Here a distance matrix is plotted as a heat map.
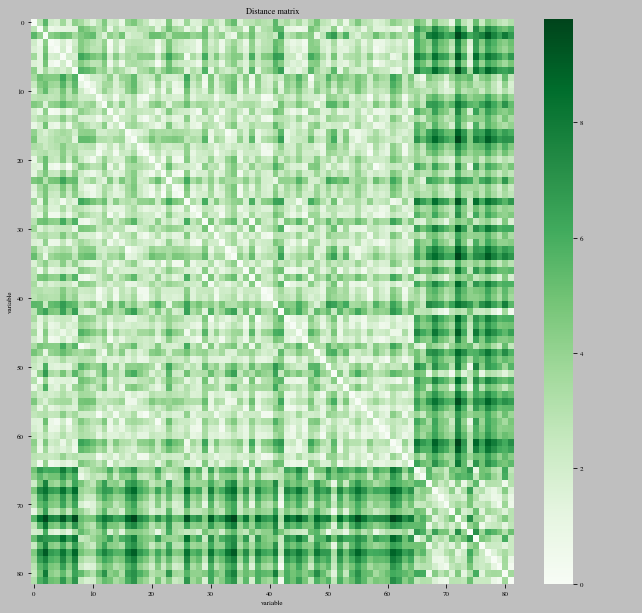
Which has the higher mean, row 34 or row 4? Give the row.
34
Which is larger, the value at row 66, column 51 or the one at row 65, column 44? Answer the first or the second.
the second
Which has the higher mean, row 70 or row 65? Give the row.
65
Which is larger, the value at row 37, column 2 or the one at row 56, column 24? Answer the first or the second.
the first
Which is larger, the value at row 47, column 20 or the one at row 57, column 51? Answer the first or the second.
the second
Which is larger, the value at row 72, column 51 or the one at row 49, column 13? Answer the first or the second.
the first
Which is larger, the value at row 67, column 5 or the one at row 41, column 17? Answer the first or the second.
the first
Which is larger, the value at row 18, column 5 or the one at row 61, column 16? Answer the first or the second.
the first
